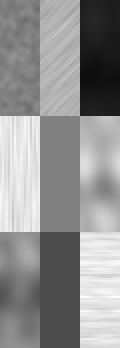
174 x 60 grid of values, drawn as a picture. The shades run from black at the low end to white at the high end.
The table splits into 3 rows of 3 panels. Panel 1,1: middling, blotchy, faint in contrast. Panel 1,2: high, slanting up to the right, faint in contrast. Panel 1,3: very low, smooth, faint in contrast. Panel 2,1: very high, streaked downward, faint in contrast. Panel 2,2: middling, flat. Panel 2,3: high, smooth. Panel 3,1: middling, smooth. Panel 3,2: low, flat. Panel 3,3: very high, streaked across, faint in contrast.
